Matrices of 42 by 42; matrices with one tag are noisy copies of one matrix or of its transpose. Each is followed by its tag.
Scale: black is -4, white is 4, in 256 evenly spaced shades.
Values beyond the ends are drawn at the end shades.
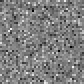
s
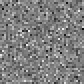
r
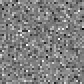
r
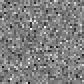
r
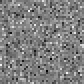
s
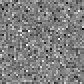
r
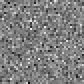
r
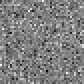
s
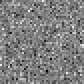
s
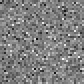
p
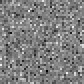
s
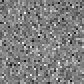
p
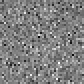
p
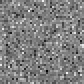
s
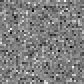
s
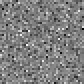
r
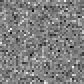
s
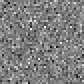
r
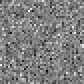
s
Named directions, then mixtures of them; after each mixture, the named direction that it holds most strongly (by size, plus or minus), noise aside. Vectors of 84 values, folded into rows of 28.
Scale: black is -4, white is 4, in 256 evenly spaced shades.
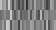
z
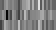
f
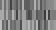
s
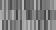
s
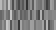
z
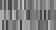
s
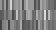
s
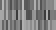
s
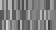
z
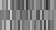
z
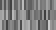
s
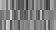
z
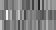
f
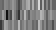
f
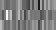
f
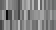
f
